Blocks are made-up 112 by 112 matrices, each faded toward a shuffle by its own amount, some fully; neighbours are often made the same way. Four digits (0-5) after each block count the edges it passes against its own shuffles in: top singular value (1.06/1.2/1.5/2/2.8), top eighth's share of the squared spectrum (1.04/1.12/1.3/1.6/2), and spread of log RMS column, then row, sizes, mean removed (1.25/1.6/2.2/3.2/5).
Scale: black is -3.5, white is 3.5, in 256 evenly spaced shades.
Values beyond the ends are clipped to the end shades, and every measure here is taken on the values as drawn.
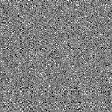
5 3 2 2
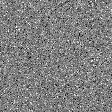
2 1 0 0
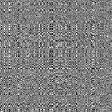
5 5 4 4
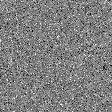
1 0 0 0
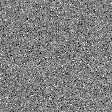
0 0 0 0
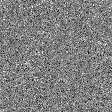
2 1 0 0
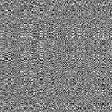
5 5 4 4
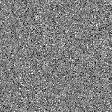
3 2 1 1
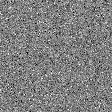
0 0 0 0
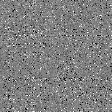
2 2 2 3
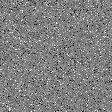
0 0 0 0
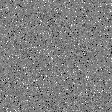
0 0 0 0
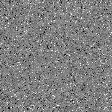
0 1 0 1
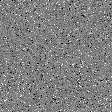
0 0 0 0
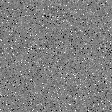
1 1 0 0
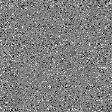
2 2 2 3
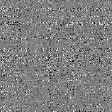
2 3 3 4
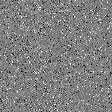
0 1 0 0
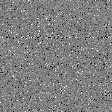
2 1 1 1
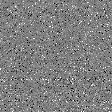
1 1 1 2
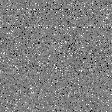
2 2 1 2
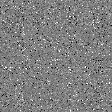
1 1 1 1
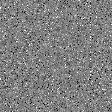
1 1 2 0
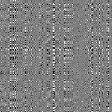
5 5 4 3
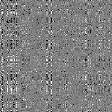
5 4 4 3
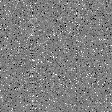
3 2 1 0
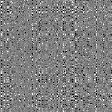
5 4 4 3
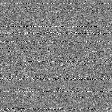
2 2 0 4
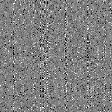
4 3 3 1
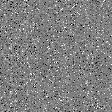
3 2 1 0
